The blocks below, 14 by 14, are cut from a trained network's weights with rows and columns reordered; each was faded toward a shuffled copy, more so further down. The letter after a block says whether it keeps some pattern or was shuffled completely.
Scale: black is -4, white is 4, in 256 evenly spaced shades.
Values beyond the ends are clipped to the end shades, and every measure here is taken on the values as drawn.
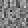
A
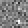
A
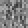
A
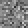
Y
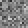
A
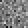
Y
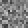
A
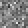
Y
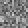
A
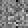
A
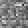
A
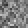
A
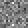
Y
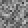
Y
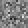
Y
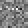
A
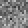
Y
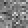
A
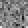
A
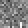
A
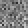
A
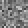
A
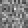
A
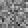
Y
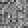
Y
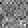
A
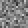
Y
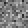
Y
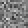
A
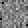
Y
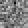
Y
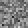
Y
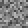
Y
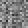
A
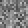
Y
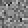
Y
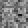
A
